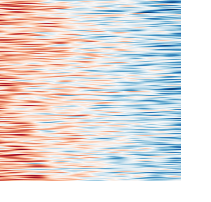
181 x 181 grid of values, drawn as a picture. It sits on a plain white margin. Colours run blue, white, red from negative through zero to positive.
The histogram is bell-shaped. The grain runs across in streaks. There is an overall slope up to the left.
